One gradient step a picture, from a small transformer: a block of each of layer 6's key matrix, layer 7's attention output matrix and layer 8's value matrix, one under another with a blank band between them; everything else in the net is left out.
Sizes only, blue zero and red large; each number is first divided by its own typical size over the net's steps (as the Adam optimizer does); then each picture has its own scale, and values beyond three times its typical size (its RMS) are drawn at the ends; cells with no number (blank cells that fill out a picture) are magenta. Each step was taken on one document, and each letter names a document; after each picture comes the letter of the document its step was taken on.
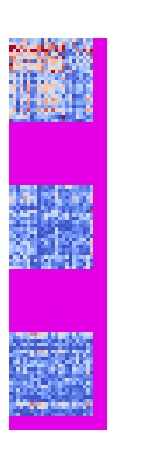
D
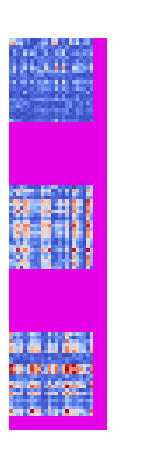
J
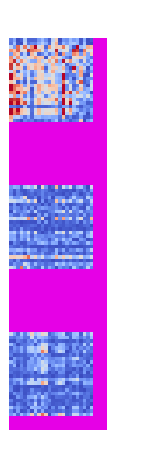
D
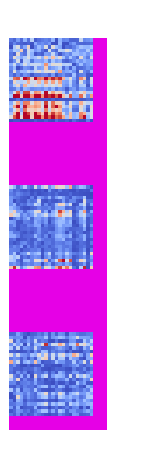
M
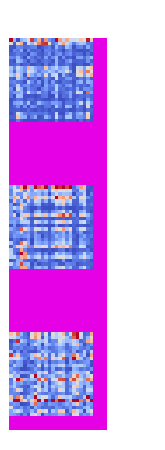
M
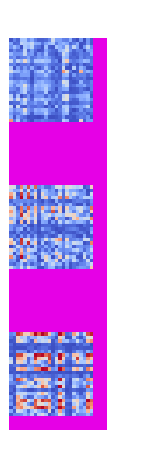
D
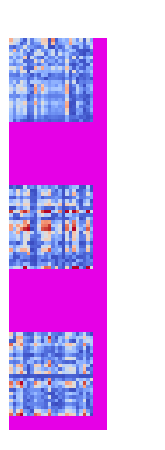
J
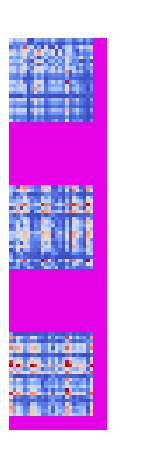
J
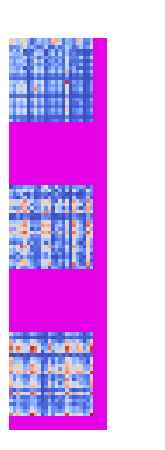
J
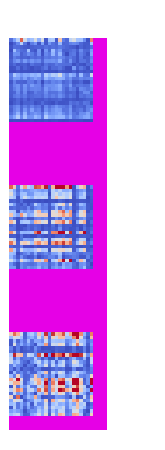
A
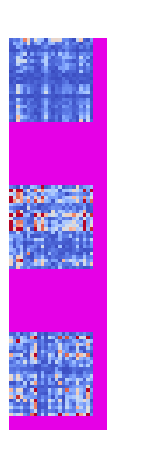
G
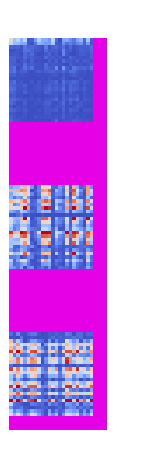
J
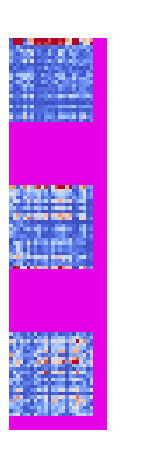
M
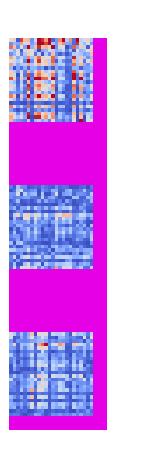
D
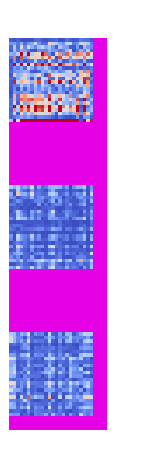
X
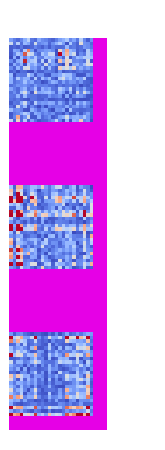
G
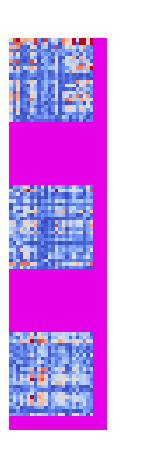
D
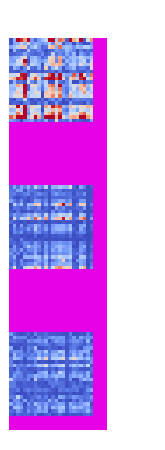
M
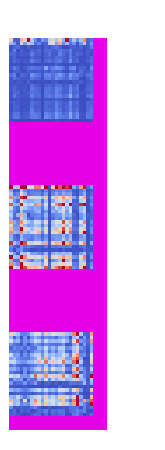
A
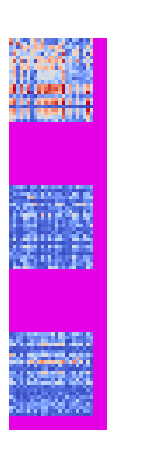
D
